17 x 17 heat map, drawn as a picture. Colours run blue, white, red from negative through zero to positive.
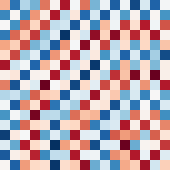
Rings: centred on the bottom right. Grain: checkered. Odd rows or columns: none. Average level on the scale: 50%. Ninth with the highest average: bottom right.
